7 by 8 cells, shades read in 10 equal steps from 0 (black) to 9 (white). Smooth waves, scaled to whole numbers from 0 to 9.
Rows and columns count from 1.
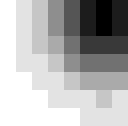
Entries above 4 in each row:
4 4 4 5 8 8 8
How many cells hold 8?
14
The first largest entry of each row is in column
1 1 1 1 1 1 1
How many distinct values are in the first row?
7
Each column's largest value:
9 9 9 9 9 8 8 8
